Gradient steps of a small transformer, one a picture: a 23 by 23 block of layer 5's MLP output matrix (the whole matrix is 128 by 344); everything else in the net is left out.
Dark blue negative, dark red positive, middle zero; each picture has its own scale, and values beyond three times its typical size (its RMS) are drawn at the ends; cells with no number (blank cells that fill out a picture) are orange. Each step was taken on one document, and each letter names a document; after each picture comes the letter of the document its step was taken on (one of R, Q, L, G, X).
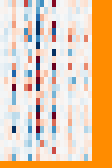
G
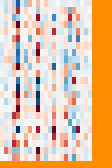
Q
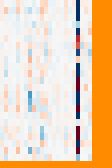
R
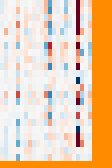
R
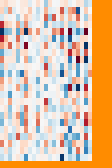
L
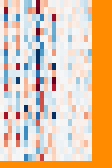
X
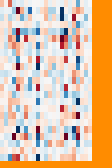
Q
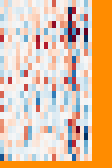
L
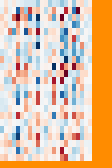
Q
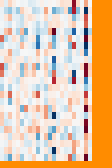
L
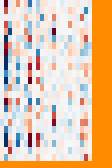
X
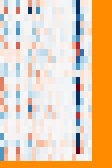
R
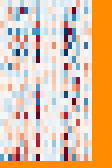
L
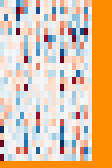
Q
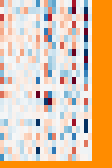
L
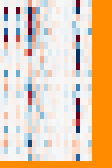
R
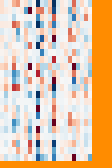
G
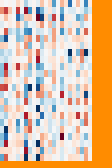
X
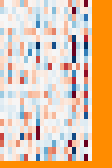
L
